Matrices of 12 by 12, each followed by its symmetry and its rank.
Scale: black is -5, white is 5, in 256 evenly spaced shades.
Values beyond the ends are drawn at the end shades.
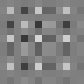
symmetric, rank one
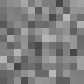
antisymmetric, full rank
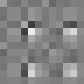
symmetric, rank two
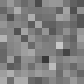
antisymmetric, full rank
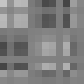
symmetric, rank one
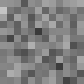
neither, full rank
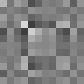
symmetric, rank two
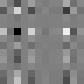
neither, rank one
